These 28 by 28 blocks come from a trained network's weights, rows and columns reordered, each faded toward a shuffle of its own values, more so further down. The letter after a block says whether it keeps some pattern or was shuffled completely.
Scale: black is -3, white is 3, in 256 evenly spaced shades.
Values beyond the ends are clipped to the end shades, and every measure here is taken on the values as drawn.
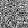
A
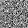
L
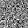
A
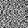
A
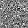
A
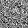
L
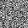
A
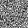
L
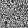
A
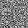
A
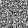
L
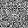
A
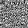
A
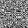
A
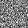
L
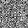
A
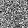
A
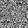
A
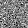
L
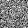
L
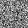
L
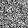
L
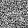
L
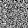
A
